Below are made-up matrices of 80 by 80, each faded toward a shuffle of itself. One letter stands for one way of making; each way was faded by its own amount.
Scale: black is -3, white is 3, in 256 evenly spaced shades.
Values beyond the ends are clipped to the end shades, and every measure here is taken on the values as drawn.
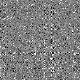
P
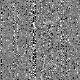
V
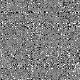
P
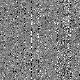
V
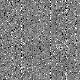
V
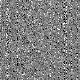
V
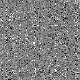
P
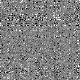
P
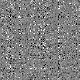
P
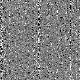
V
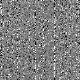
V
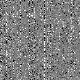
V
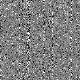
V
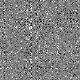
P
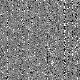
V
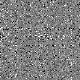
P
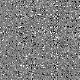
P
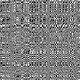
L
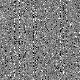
V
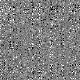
P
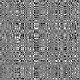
L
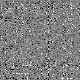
P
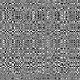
L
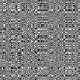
L
